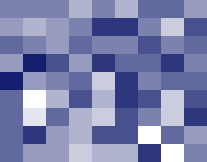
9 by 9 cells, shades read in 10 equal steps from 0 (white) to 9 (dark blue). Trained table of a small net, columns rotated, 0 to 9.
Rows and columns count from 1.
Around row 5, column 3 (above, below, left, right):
7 3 4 6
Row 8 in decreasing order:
8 7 7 6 6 4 4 3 0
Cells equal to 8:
9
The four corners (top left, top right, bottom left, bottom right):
5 4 6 5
